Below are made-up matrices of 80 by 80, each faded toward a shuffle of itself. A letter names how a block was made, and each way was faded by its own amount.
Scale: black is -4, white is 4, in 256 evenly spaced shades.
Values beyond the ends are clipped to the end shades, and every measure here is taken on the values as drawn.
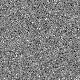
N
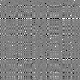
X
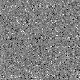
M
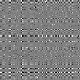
X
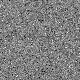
N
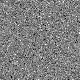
N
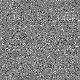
M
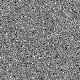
N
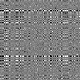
X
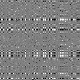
X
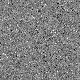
N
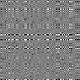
X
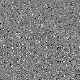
M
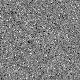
N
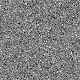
N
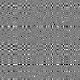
X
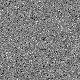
N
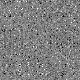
M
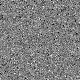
N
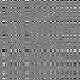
X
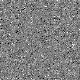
M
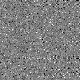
M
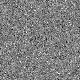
N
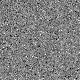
N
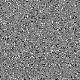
M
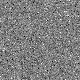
N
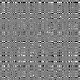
X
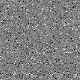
M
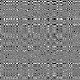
X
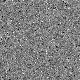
N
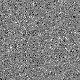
M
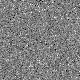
N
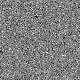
N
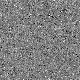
N
